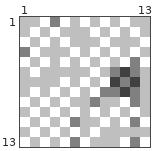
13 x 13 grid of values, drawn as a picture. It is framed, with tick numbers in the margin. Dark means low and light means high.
Overall the values sit about 80% of the way up the scale. The ninth with the lowest average is the middle right. An odd patch, lower than its surroundings, sits in the middle right.
